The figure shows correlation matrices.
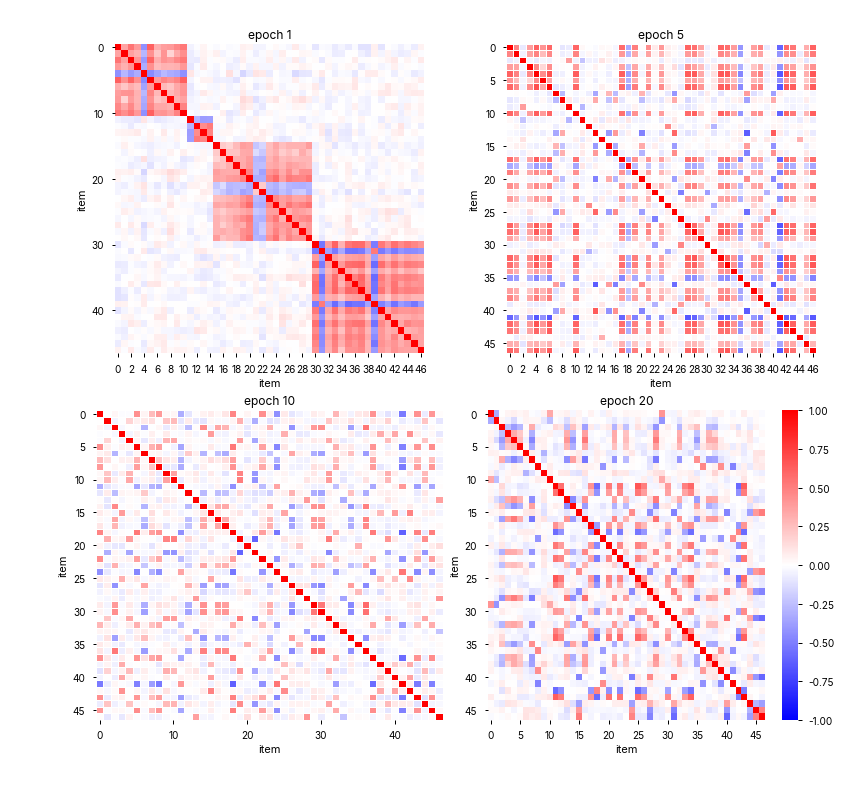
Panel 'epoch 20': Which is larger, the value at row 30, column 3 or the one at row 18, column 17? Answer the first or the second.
the first
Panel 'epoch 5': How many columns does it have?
47
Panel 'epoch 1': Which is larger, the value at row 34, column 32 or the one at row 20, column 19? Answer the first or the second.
the second
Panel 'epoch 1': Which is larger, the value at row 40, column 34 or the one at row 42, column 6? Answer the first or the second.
the first
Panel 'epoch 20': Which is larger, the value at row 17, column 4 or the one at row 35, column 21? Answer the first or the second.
the first
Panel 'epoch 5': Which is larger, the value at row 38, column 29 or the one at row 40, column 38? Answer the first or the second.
the first
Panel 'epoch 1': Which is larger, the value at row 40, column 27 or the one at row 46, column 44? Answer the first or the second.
the second
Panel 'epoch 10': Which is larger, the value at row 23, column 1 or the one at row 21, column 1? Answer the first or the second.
the first
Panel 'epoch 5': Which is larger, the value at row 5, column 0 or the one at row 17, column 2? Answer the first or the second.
the first
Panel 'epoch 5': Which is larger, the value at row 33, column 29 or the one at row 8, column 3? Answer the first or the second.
the first
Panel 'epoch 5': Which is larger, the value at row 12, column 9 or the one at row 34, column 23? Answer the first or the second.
the second
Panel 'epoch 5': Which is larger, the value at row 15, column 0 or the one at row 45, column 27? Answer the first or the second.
the second
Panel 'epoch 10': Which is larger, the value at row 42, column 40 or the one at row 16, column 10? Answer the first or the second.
the first
